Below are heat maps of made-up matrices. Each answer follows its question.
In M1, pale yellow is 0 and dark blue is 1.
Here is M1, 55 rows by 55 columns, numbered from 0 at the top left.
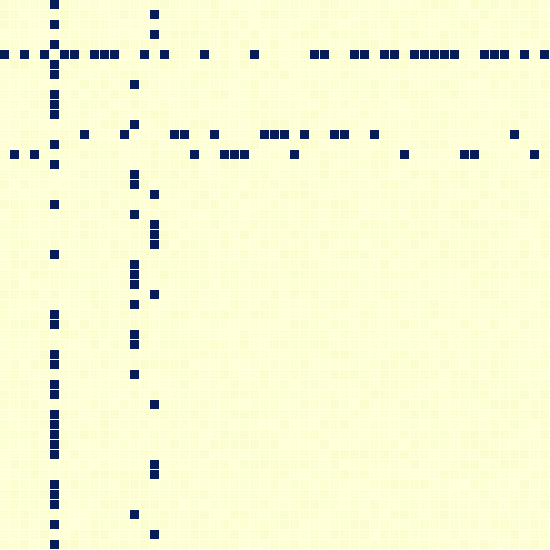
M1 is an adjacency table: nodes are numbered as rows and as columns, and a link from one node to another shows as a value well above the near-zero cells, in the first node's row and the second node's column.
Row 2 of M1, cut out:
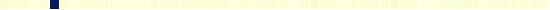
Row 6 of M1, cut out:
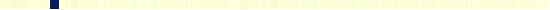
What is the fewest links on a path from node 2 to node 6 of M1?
2
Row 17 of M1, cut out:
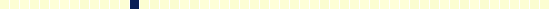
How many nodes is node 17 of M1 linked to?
1
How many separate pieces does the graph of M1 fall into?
3
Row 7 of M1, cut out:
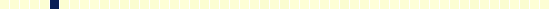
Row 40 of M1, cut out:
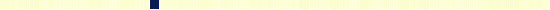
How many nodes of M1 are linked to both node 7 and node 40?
0
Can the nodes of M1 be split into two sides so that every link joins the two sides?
yes
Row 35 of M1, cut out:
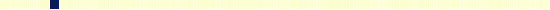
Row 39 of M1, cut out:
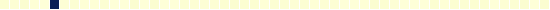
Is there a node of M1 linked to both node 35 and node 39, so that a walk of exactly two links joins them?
yes
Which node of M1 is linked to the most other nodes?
node 5
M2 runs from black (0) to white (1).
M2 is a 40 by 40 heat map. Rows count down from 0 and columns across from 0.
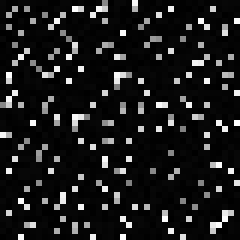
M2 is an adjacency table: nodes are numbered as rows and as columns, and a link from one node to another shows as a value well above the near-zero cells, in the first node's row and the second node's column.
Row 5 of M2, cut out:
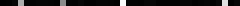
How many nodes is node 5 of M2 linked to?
4
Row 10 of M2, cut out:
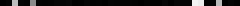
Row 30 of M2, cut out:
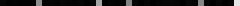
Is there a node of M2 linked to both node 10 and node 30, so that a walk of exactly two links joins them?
yes
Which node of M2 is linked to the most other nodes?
node 17
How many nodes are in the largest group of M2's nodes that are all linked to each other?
3
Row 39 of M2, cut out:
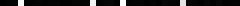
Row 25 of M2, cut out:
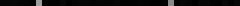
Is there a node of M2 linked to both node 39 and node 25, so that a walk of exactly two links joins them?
no
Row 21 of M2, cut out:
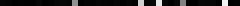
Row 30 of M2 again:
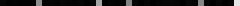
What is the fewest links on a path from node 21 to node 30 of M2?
1
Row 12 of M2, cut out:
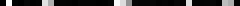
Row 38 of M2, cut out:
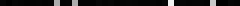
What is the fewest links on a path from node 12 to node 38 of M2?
1
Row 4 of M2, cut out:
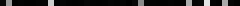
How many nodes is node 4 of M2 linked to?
6
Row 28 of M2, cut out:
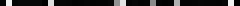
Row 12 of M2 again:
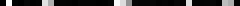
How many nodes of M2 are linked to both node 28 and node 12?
5
